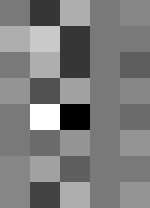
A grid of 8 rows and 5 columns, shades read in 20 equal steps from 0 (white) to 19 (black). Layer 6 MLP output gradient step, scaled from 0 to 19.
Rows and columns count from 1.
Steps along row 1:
up down up down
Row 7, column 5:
10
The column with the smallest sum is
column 2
